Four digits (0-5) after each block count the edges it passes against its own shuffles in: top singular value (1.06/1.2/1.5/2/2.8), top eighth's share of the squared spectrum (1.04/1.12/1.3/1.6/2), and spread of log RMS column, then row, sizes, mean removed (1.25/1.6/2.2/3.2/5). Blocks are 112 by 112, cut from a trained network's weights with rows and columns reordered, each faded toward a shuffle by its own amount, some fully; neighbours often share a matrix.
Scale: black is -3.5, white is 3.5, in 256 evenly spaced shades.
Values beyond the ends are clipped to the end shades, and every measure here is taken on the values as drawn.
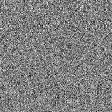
3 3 0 2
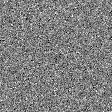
0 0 0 0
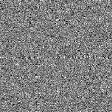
3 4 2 2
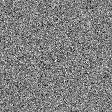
0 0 0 0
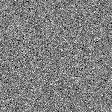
0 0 0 0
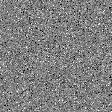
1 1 1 0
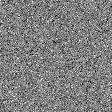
0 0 0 0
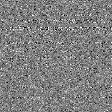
3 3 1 3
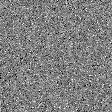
0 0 0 0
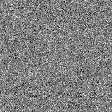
2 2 0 0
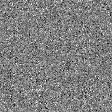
2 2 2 0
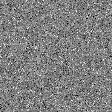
1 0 0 0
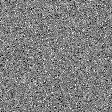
1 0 0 0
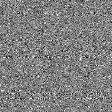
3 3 0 3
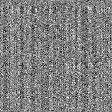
4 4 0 3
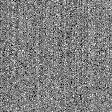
3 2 0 2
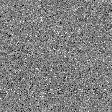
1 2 0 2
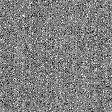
2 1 0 1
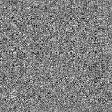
3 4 1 3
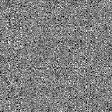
4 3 3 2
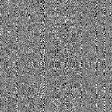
4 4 4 2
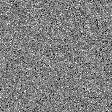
2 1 0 0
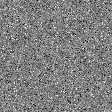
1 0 0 0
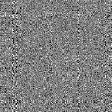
4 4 4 2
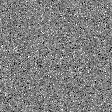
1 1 0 0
